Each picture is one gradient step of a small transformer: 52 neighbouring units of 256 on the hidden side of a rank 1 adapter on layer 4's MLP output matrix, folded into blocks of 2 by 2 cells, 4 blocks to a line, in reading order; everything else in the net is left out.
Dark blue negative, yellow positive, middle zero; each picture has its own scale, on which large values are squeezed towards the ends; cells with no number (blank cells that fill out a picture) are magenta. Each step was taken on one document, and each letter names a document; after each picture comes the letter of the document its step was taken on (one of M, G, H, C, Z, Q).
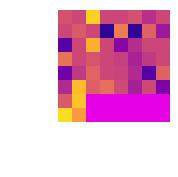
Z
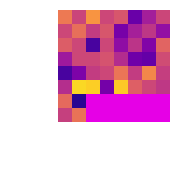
Z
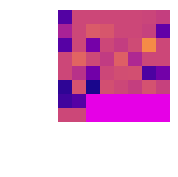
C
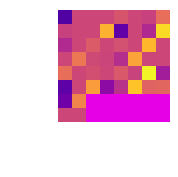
C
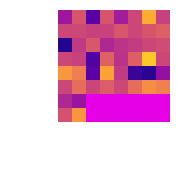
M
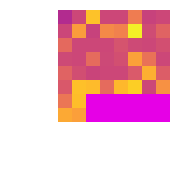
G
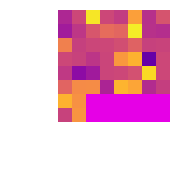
G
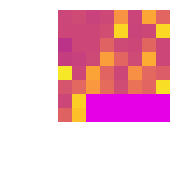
M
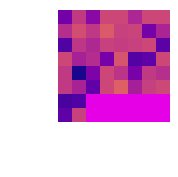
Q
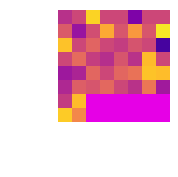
Q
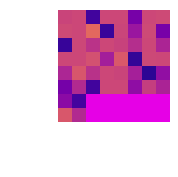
Q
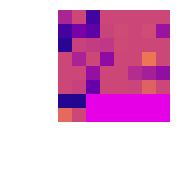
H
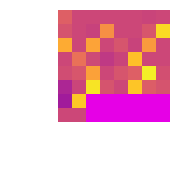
C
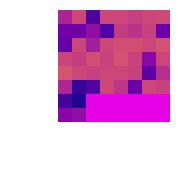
G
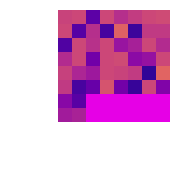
G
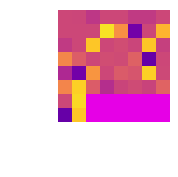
Z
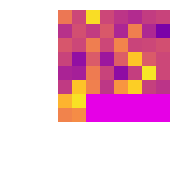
G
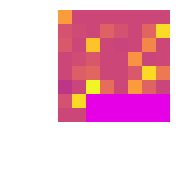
C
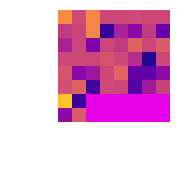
Q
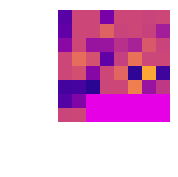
C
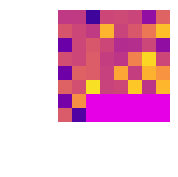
Q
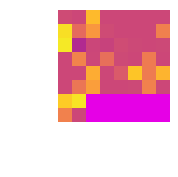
H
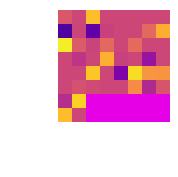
H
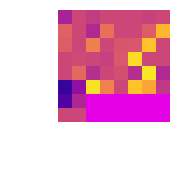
C
